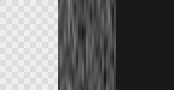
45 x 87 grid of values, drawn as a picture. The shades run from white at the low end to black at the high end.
It is made of 1 by 3 panels. Panel 1,1: very low, checkered, faint in contrast. Panel 1,2: high, streaked downward. Panel 1,3: very high, flat.
